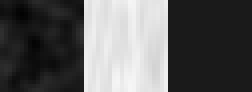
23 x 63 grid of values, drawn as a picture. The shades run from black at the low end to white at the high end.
It is made of 1 by 3 panels. Panel 1,1: very low, blotchy, faint in contrast. Panel 1,2: very high, streaked downward, faint in contrast. Panel 1,3: very low, flat.
